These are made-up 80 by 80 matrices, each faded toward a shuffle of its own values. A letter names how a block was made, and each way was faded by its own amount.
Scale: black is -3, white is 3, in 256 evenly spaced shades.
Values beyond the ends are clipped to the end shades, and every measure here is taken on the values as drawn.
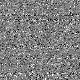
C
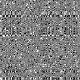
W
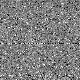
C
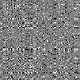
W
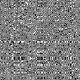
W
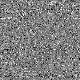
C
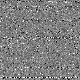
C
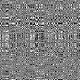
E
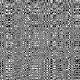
E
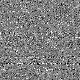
C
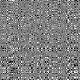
E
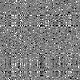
W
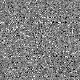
C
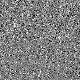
C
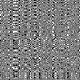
E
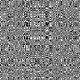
E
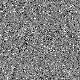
C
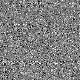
C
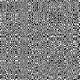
E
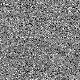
C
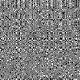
W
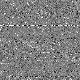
C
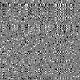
W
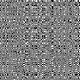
E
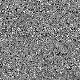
C
